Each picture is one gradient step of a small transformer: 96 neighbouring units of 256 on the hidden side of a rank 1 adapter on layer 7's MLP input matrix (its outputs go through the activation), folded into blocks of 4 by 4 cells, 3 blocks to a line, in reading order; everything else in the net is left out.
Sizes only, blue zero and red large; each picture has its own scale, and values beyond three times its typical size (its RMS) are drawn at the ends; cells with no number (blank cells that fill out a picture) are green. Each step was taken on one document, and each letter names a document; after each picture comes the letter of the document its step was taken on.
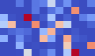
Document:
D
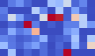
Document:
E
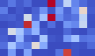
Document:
E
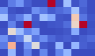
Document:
E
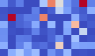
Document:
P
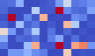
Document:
P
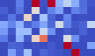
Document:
D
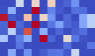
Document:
D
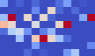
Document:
D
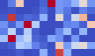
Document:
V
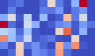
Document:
V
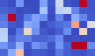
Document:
V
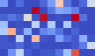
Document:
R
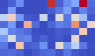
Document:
V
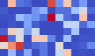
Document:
E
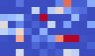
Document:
R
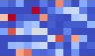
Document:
R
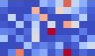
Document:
P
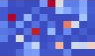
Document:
P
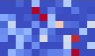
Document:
D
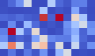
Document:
E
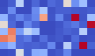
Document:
V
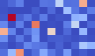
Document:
P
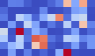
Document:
E
